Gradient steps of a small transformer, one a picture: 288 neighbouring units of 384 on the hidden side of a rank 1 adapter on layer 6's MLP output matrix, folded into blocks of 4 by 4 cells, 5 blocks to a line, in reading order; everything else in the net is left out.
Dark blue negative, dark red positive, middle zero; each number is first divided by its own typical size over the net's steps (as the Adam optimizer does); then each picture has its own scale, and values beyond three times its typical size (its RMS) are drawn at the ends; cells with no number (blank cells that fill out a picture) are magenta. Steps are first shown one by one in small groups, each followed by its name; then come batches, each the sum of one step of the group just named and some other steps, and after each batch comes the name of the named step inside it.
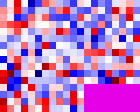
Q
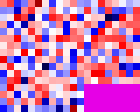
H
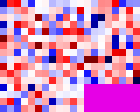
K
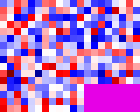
Q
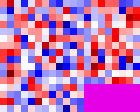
Q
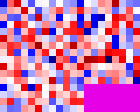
K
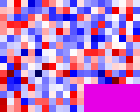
Q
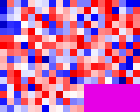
K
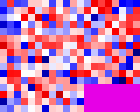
K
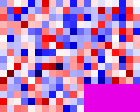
Q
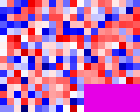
H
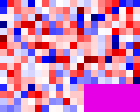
K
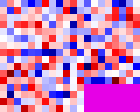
Q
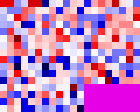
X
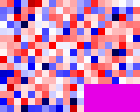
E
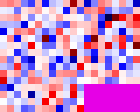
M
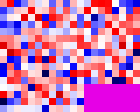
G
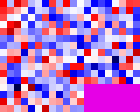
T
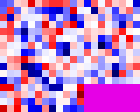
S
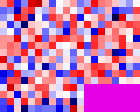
E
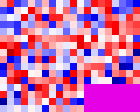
G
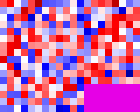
X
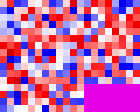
G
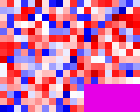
M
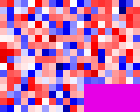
T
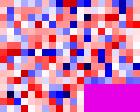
T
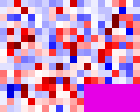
M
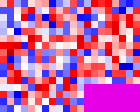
G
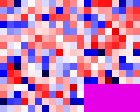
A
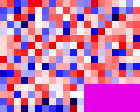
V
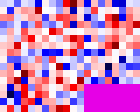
A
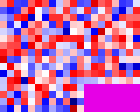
V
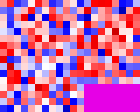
A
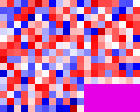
V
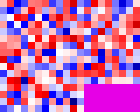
V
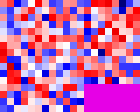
A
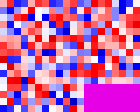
V
